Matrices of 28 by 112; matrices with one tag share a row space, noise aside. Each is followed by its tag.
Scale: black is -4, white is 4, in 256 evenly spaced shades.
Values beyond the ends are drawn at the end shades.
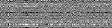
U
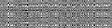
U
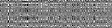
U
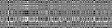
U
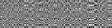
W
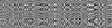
W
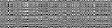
U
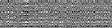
U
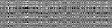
U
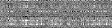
U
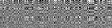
W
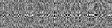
W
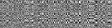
W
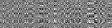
W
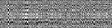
U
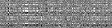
U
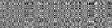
W
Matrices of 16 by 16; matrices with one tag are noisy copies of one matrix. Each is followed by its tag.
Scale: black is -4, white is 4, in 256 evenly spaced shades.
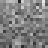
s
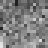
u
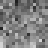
u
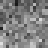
u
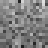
s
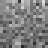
s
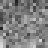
u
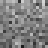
s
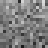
s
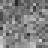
u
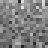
s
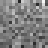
s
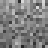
s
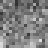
u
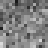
u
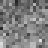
u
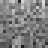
s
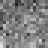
u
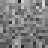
s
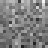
s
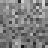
s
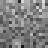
s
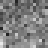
u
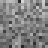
s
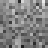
s
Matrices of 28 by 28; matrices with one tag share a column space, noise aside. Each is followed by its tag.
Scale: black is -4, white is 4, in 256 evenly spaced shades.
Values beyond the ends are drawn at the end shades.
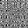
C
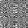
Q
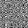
Q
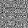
Q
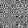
Q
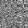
Q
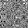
C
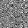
Q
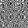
C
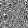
C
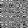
Q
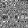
C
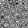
C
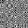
Q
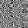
Q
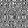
C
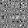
C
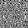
C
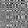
C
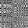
Q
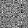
Q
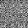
Q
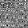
C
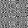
Q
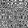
C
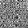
C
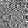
C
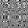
C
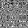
C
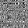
C
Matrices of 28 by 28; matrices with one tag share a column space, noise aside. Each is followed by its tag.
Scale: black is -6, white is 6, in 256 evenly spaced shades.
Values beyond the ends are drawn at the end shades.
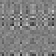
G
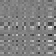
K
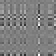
G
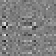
K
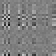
G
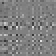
K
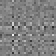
K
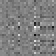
K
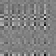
G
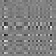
K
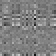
G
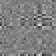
G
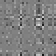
G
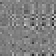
G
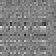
K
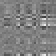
G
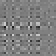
K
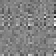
G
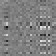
K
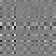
K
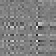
K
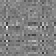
K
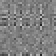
G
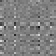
K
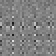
K
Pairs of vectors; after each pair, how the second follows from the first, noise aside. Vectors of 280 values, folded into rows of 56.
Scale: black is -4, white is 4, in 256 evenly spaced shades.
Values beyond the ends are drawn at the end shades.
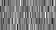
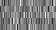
copied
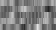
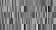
sign-scrambled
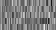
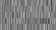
shrunk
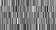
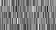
copied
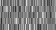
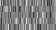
copied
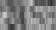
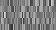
sign-scrambled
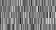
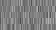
shrunk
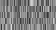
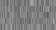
shrunk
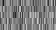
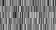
copied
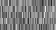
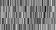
sign-scrambled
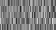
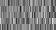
copied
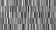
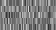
sign-scrambled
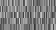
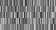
negated
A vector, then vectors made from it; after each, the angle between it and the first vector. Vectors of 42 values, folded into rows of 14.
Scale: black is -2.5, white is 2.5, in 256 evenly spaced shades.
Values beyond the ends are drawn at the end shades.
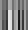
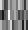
partly aligned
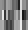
orthogonal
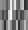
partly aligned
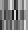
orthogonal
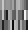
partly aligned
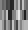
partly opposed
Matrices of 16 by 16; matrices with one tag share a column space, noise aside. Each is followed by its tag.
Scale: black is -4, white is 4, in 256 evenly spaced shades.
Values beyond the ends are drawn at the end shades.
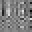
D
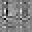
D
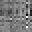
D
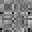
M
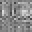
D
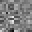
M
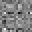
M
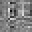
D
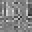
D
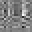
D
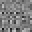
M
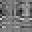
D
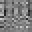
D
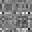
M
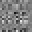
M
